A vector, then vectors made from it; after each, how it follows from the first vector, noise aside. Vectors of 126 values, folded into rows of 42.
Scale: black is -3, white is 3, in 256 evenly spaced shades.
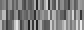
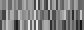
negated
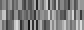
copied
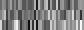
copied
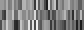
negated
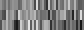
negated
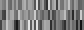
negated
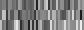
copied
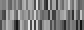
negated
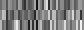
copied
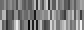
copied
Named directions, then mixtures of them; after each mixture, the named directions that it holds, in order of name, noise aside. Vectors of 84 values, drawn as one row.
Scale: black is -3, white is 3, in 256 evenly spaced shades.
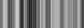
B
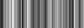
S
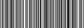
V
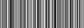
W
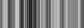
B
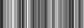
S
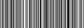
V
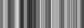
B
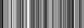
S, V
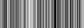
B, W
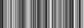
S, W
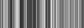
B, W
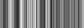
B, W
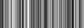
S, V
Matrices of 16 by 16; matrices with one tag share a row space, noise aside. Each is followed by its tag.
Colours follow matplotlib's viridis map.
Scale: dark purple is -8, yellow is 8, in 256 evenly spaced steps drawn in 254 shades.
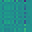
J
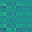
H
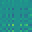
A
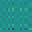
A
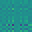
A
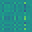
J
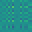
A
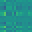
H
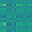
H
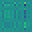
J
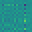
J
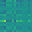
H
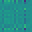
J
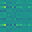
H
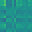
H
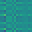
H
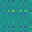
A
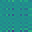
A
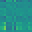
H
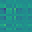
H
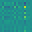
J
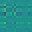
H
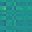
H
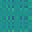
A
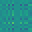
A
